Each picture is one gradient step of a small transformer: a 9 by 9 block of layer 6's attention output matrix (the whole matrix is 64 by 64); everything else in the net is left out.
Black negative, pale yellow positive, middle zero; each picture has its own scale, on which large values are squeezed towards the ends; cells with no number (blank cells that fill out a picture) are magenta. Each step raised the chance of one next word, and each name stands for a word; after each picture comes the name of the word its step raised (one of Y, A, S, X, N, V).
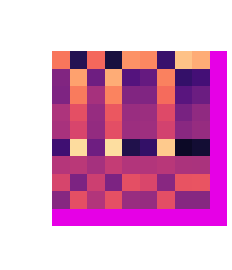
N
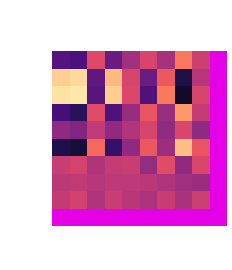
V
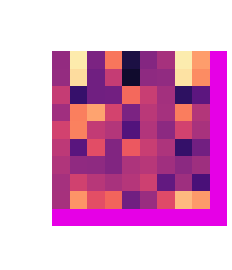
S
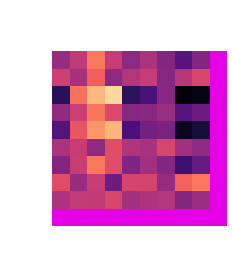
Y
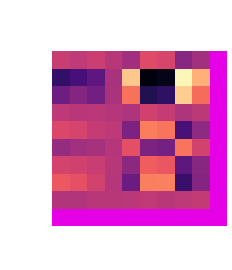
V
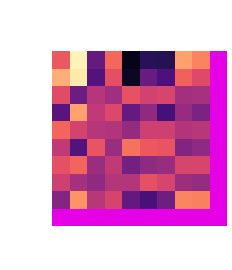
S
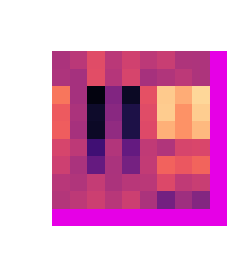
Y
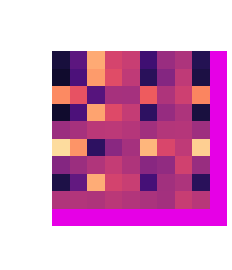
S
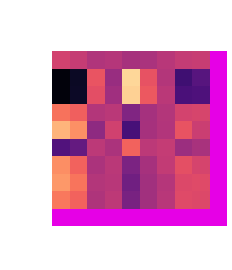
V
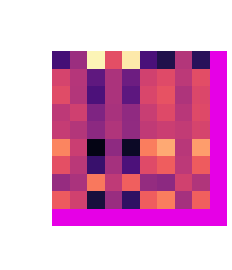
N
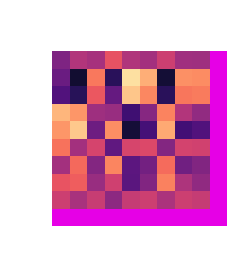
V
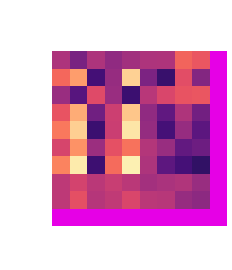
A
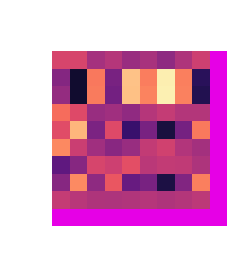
V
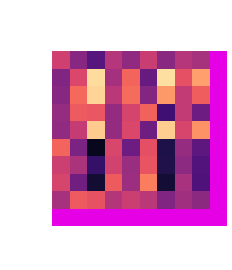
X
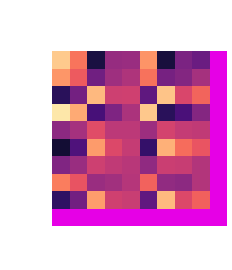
N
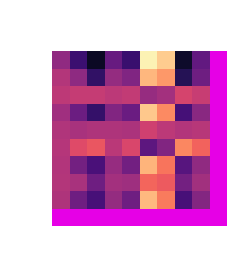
S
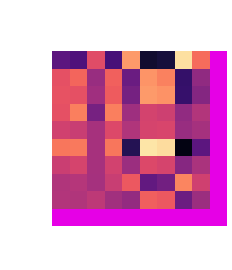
N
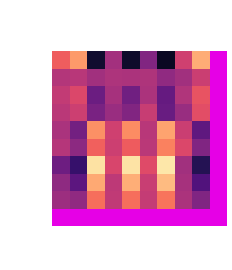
A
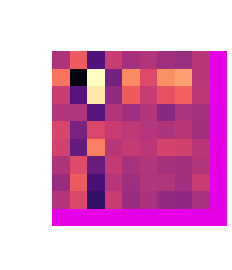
V
